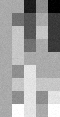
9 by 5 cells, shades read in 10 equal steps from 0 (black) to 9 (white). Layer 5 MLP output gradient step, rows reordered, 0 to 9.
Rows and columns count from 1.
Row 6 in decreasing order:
8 6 6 6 5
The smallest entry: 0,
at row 1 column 5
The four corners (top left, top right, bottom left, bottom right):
6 0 6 9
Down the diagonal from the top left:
6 4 3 6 6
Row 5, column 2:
7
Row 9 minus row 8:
0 4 0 1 1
